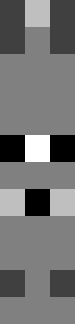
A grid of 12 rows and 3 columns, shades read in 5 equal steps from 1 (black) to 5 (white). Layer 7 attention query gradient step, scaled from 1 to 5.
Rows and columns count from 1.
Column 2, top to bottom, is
4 3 3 3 3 5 3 1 3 3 3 3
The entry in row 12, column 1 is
3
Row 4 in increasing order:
3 3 3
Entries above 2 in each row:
1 1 3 3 3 1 3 2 3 3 1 3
